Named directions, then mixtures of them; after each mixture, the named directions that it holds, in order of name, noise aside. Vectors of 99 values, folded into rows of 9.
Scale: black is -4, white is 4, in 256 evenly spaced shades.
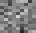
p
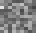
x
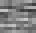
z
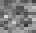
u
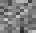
p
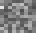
x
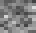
u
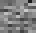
p, z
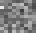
x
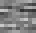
z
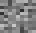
p, z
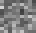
u, x
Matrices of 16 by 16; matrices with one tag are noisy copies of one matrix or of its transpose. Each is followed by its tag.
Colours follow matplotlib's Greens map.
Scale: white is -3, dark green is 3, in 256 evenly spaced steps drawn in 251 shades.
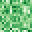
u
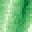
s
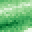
s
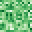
u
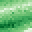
s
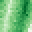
s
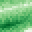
s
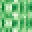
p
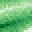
s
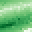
s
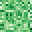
u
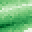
s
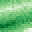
s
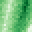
s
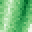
s
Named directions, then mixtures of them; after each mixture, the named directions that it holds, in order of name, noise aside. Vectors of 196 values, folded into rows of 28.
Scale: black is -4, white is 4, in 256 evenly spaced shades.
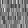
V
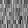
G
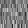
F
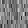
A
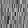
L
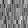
G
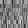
G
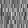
F, L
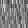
G, V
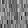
A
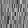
L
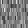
V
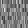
V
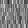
G, V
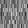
F, L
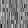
A, F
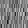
A, L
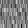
F, V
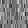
A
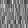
G, V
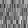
G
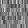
V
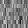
G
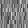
F, L
